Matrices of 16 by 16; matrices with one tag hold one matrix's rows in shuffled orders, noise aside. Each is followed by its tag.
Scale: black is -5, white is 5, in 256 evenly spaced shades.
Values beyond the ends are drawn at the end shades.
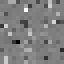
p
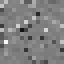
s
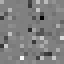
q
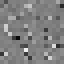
p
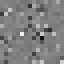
q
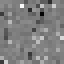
q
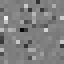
s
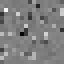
s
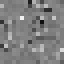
q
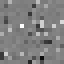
q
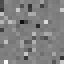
s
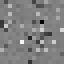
q
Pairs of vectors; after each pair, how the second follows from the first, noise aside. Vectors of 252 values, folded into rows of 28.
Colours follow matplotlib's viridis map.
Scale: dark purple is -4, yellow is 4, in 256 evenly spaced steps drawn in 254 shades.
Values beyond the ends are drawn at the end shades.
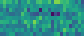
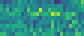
negated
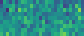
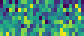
scaled up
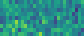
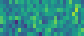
negated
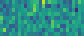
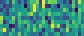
scaled up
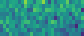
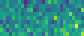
negated
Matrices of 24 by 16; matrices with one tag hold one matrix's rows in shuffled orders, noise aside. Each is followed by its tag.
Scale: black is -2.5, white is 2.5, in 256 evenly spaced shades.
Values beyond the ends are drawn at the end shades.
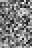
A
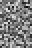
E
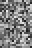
A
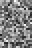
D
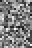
D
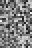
A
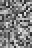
A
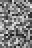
D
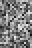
A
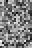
D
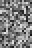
A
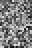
D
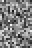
E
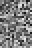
A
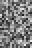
A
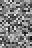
E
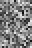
A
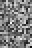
A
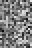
A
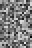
A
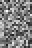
D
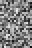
E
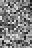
E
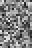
E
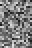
D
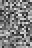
A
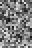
E
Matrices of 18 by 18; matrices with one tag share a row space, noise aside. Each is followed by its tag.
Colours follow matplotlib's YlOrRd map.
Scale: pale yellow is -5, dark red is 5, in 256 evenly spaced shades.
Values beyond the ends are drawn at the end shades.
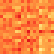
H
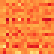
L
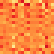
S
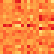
H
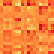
H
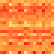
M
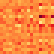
H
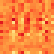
S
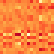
H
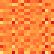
S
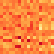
H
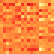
H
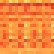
M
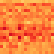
M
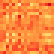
L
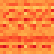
M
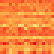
M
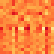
S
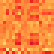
L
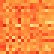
L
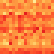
M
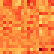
H
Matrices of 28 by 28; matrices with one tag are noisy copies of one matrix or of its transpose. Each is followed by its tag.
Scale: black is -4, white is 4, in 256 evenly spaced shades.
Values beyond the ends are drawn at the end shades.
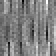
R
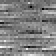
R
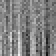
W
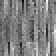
R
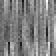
R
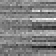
W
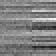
W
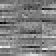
R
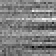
W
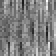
R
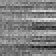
W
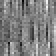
R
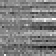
W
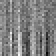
W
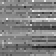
W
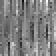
R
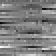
R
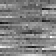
R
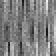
R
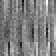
R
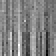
W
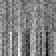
W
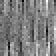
R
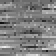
R
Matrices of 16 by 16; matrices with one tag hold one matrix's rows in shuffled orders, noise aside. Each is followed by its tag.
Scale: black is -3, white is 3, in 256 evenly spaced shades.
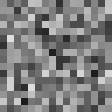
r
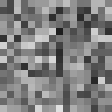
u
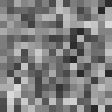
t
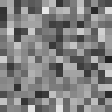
r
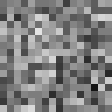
u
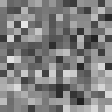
t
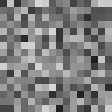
u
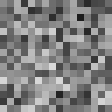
u
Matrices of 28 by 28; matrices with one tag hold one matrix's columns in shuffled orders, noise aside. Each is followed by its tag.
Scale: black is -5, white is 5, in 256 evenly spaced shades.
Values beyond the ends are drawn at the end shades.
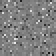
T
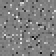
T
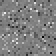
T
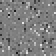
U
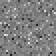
T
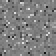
T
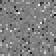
U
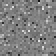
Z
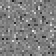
Z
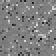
Z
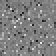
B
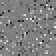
B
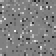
Z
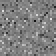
B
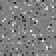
Z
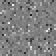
U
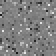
U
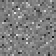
T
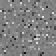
T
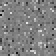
U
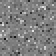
Z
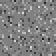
Z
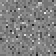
T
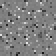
T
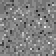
B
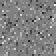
B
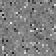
U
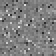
B
